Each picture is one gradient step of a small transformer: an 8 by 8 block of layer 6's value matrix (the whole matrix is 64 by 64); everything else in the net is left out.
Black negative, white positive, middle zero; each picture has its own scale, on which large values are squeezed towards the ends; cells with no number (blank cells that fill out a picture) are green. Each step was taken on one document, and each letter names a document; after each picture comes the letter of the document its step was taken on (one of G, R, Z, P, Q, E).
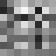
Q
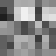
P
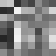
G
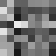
G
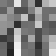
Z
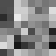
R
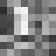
P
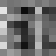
Q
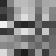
P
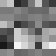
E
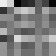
R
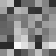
E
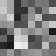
E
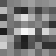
P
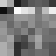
R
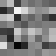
R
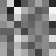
Z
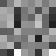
Z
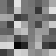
R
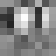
Q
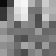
P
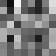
E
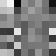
G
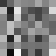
Z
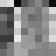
G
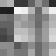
G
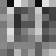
Z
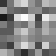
Q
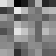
G
